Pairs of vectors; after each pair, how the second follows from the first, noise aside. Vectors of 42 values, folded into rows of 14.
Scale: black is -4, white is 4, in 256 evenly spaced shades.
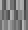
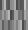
negated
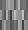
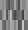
negated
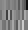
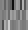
wrapped around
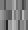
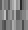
reversed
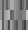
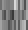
wrapped around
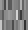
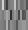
wrapped around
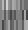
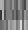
reversed
